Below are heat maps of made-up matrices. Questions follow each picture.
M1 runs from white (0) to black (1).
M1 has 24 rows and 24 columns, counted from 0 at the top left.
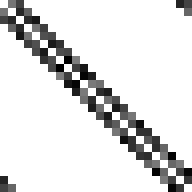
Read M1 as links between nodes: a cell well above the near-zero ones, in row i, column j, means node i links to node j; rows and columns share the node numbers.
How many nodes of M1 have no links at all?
0
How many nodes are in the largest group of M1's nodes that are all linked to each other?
3
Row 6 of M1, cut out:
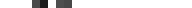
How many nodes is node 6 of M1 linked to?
4
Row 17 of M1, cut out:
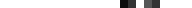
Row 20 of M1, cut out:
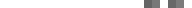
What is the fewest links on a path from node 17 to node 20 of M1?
2
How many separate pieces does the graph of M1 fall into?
1
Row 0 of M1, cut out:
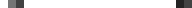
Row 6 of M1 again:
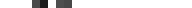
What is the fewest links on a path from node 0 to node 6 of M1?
3
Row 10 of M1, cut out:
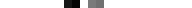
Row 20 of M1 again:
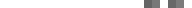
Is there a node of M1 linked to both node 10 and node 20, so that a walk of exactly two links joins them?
no
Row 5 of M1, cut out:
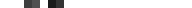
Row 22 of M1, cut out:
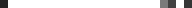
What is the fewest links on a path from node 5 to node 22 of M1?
4
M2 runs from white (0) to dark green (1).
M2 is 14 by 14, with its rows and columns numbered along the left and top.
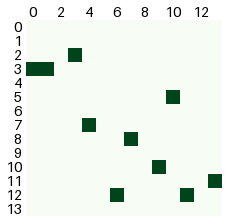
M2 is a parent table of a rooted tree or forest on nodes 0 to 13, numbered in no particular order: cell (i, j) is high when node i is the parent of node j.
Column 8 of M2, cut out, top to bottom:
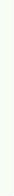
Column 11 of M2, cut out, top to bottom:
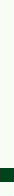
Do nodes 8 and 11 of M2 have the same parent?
no
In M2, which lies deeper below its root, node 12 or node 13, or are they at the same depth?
node 13
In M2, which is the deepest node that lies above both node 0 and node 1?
3
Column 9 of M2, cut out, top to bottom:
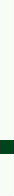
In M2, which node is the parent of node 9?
10
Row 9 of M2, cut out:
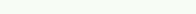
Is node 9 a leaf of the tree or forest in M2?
yes
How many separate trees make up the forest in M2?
4
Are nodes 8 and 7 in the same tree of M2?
yes
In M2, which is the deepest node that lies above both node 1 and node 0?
3
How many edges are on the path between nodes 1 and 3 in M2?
1
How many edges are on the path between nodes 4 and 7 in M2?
1
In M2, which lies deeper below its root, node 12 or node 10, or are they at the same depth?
node 10
